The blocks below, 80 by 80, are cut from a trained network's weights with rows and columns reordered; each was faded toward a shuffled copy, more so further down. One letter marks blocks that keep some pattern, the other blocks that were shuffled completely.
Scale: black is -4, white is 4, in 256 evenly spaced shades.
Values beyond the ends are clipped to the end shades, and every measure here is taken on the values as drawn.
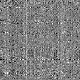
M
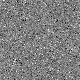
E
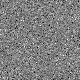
E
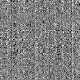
M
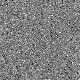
E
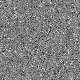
E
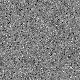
E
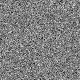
E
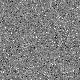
E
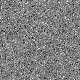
E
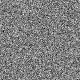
E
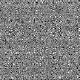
M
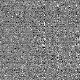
M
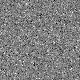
E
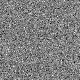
E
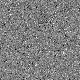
E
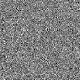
M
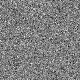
E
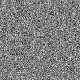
M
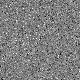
E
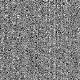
M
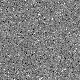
E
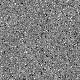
E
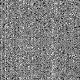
M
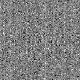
M
